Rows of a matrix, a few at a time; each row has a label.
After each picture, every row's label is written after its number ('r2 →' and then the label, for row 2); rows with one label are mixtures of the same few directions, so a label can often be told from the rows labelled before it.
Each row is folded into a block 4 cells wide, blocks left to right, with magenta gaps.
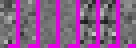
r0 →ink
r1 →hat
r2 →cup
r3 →cup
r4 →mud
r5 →mud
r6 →ink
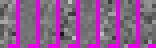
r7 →mud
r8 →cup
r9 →mud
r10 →hat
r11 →ink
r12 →hat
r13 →cup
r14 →ink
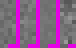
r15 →cup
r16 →mud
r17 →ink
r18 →ink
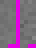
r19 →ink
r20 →hat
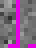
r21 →ink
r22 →hat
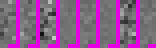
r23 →hat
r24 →hat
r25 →hat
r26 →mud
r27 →ink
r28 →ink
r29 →mud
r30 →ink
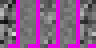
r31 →mud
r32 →cup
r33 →ink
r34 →cup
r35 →mud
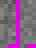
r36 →mud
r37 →cup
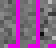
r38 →cup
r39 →hat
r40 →hat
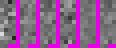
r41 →hat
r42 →mud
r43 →ink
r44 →ink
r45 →hat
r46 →ink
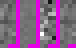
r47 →mud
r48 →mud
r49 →hat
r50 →mud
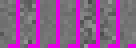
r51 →hat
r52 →ink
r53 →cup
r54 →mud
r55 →cup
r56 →hat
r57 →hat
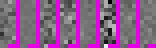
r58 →hat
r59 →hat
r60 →cup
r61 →ink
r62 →hat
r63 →cup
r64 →ink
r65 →cup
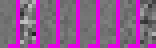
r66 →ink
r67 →mud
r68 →cup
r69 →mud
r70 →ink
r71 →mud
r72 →cup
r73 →mud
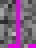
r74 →mud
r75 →cup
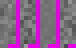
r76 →mud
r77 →cup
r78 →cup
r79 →cup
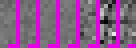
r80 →ink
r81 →mud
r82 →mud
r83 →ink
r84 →hat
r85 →mud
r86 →mud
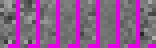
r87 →ink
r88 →ink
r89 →mud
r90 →ink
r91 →hat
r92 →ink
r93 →cup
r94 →hat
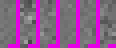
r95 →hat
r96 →ink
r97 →hat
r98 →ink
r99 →cup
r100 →mud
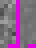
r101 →mud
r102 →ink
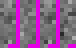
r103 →ink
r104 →hat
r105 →ink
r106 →hat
